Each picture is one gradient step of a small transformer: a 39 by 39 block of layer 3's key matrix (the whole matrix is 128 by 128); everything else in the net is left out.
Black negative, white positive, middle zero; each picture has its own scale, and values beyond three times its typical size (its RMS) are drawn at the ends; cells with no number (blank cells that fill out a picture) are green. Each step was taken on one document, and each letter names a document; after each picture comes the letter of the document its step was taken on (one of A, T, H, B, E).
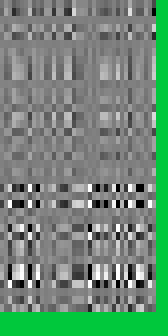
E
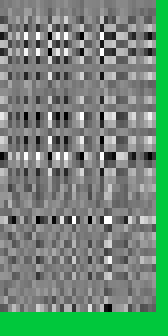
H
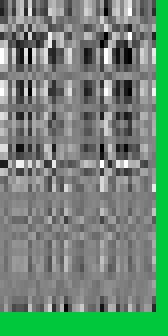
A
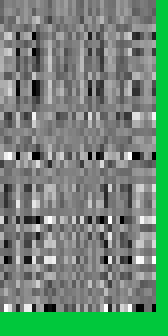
H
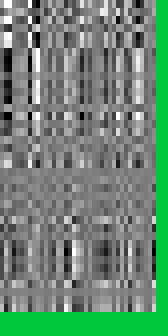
E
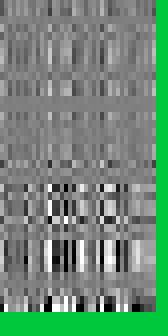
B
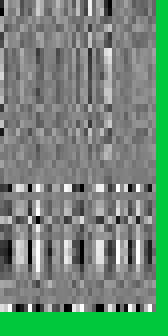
E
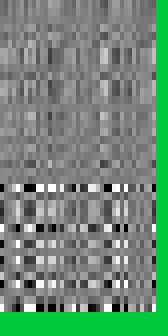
A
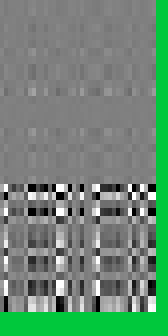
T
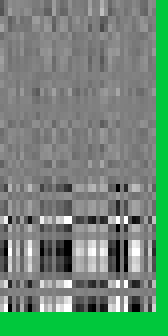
B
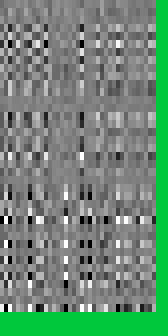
H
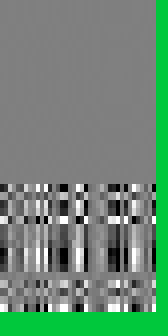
B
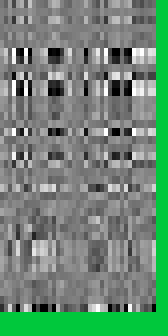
A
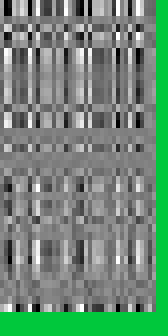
E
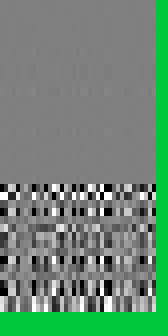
T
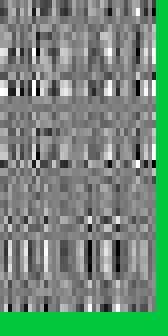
B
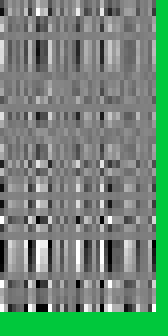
B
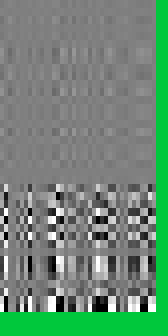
T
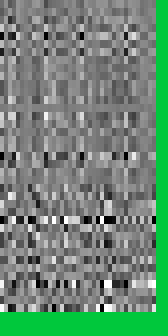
H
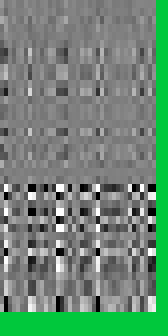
T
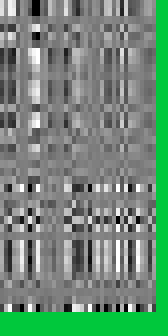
E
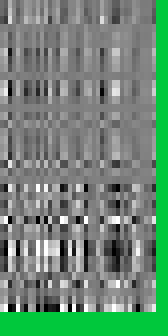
B
